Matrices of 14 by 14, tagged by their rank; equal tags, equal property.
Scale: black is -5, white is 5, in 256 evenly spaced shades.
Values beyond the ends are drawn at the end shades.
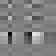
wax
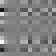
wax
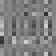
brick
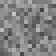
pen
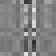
brick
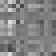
brick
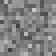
pen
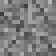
pen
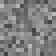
pen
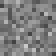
pen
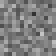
pen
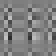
wax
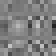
brick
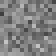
pen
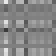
wax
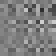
brick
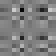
wax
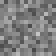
pen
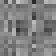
brick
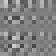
brick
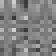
brick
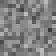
pen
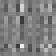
brick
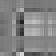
wax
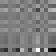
wax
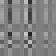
wax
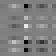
wax
